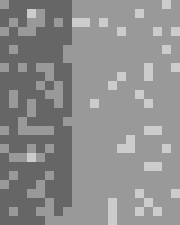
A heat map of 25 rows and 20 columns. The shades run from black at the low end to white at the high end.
Stripes: none. Seam: vertical, 40% of the way across, the right part higher. Calmest part: bottom middle.
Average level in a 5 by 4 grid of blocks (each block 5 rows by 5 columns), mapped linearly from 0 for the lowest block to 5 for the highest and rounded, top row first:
1245 | 0245 | 1245 | 1155 | 0255
